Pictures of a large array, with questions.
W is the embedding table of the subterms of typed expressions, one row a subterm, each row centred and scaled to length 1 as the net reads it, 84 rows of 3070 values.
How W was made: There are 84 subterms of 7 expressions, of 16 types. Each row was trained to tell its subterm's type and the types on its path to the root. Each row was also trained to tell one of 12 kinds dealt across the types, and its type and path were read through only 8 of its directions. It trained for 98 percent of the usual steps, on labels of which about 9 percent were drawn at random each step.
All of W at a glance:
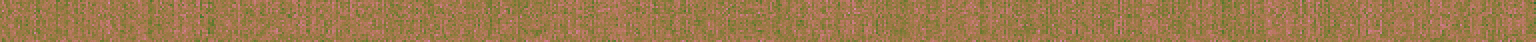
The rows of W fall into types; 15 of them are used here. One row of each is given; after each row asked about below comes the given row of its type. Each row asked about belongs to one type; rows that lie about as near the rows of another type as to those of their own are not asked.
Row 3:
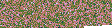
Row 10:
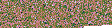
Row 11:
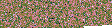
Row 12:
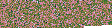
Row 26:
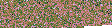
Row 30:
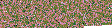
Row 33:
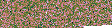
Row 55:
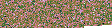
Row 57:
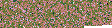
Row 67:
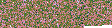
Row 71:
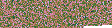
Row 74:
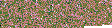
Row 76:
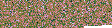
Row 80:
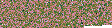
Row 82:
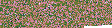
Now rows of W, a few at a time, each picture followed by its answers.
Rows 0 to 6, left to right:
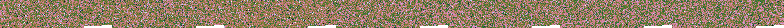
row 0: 30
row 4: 71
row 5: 10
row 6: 67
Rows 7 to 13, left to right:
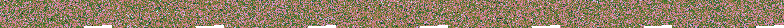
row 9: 33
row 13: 26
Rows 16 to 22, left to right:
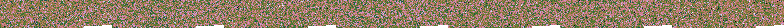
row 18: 11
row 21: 3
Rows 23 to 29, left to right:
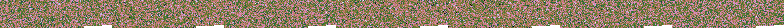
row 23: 26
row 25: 11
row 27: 11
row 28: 80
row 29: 30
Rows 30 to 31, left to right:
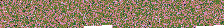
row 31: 12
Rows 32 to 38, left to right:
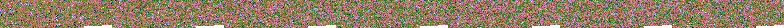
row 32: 80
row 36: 57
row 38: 74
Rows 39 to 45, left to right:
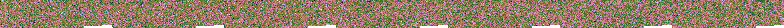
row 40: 33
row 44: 33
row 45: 67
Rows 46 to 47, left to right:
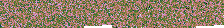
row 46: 26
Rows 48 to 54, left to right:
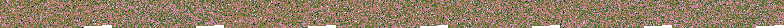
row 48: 33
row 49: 57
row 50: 76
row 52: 57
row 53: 26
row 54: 33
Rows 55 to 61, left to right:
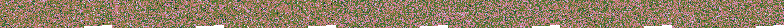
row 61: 71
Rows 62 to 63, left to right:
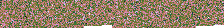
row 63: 71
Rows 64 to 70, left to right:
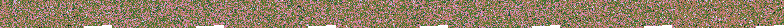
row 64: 71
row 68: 11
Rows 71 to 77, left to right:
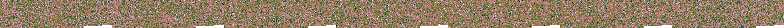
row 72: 71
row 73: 26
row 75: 80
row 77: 11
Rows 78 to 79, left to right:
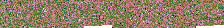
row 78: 80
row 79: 82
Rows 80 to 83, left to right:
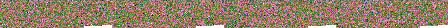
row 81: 82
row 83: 80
